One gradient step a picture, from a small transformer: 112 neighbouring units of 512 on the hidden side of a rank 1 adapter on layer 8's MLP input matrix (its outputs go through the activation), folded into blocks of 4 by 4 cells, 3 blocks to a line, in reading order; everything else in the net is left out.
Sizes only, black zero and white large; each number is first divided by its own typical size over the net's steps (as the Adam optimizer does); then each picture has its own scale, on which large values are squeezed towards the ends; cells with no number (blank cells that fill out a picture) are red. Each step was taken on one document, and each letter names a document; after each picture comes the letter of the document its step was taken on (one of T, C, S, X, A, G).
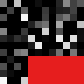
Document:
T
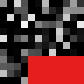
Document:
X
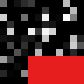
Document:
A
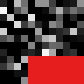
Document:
X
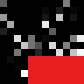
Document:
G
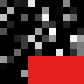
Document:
A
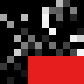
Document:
G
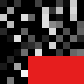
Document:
G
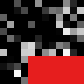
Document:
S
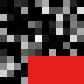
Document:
X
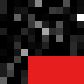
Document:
T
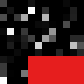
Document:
A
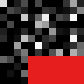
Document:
A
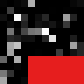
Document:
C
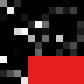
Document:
T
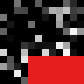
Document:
S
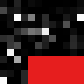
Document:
C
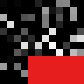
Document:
G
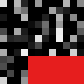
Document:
T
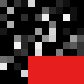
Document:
A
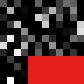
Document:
G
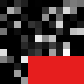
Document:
S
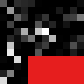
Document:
C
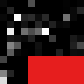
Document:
C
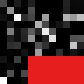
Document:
C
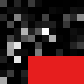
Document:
C
